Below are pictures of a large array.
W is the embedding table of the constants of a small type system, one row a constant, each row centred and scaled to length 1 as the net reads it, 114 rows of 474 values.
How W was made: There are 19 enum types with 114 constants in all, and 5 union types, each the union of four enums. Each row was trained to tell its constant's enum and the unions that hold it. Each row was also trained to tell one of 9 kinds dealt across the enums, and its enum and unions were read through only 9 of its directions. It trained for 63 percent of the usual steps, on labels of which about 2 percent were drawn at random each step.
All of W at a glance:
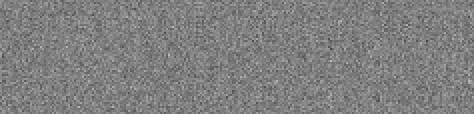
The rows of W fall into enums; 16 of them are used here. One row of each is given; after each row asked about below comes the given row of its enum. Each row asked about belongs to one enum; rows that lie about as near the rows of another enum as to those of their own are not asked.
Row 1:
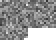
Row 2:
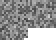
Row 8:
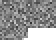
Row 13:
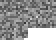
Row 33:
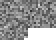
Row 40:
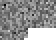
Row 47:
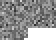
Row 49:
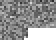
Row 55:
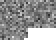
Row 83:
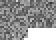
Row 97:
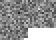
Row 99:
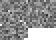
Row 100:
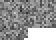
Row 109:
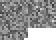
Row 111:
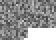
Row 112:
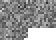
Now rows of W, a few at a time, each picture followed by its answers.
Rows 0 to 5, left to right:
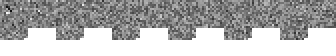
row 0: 13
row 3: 47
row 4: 109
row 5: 33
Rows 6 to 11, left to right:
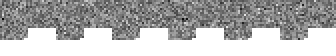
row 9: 47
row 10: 13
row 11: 111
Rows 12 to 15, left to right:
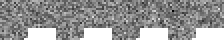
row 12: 100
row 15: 2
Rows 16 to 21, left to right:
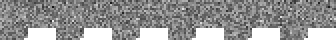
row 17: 8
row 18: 99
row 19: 97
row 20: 99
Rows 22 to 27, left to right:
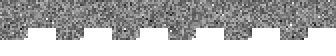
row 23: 33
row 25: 111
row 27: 1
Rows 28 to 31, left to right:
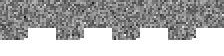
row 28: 111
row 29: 83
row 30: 33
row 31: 2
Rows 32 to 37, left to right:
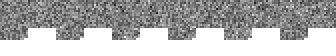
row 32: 109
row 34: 55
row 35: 2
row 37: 33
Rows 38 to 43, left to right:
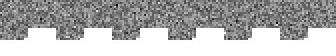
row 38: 100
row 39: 13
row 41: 47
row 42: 99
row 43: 109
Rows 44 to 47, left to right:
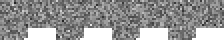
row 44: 109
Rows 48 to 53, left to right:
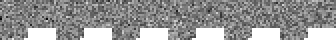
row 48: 49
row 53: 55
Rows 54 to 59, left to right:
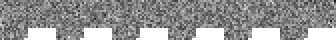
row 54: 8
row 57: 100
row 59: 13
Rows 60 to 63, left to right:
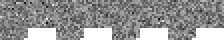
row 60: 13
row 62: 83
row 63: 100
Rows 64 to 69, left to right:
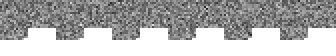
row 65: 2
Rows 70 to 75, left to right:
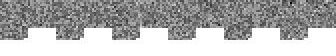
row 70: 47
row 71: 47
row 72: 47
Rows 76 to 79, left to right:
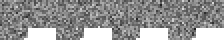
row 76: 109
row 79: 97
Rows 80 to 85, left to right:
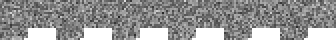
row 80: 55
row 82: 83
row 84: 2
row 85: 33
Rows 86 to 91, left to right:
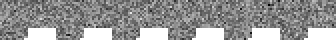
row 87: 13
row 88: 1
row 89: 100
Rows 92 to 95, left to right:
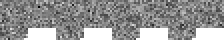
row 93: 33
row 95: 100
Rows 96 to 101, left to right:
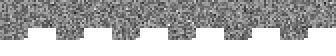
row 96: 111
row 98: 97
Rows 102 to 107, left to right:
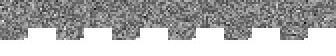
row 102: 111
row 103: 49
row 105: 109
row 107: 55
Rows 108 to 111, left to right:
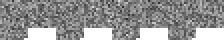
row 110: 49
